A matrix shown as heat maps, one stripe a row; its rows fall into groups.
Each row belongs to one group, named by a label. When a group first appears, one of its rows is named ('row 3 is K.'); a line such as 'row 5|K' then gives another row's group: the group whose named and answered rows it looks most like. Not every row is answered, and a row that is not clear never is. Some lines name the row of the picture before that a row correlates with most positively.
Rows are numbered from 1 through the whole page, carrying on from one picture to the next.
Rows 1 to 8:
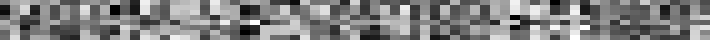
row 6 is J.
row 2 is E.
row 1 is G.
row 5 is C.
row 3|E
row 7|J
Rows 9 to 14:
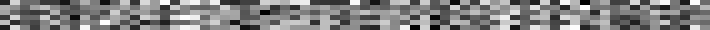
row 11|C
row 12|E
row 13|C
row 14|E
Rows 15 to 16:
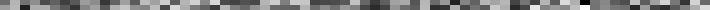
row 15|J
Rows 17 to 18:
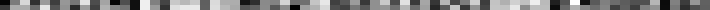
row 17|E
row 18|E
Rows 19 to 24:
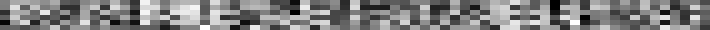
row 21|E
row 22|J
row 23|E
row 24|C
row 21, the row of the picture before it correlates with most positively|18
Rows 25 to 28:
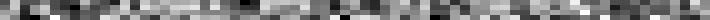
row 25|J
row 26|J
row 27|J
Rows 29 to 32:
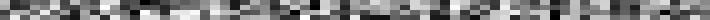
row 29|C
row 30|C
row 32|G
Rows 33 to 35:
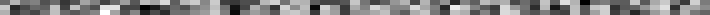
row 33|J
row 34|C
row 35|C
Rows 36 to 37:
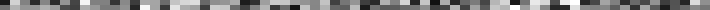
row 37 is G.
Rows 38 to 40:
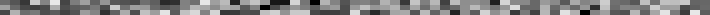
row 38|C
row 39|C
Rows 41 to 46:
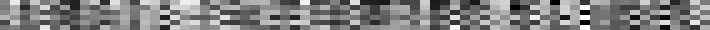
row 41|G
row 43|J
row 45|J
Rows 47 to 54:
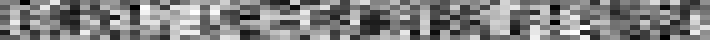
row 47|C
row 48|E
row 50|J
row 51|G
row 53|E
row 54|E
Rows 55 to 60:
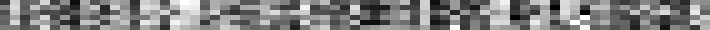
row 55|E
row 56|G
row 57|J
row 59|G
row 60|E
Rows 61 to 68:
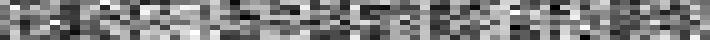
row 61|C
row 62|G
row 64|J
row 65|C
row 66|E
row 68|J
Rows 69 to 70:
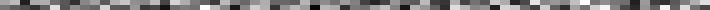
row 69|G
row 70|C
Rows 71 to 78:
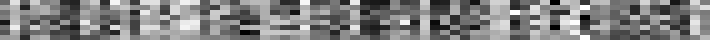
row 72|G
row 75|E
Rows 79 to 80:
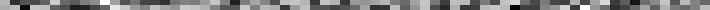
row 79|C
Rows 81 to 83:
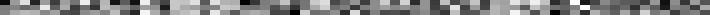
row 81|E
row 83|G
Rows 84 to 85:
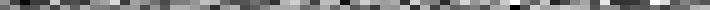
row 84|C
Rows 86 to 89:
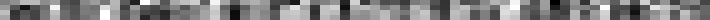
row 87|C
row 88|C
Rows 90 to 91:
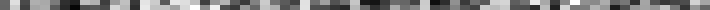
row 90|G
